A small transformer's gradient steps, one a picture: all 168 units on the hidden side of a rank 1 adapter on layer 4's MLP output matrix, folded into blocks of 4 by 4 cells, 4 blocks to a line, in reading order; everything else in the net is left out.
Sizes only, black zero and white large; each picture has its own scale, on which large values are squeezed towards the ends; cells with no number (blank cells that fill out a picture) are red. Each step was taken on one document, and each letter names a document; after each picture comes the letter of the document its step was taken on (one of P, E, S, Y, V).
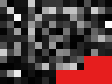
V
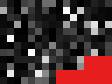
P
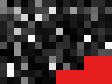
V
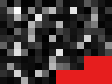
V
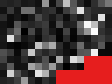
P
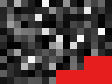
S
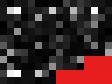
V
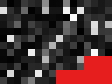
P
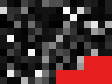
P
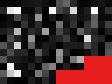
V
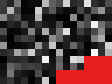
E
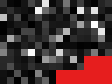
E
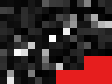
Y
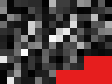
Y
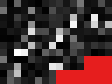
Y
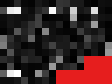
V
